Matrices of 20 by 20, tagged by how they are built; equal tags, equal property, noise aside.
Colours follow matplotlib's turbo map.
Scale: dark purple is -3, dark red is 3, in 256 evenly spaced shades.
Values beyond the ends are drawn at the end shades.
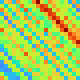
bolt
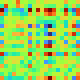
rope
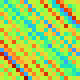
bolt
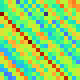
bolt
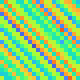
bolt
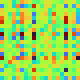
rope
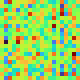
rope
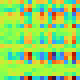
rope
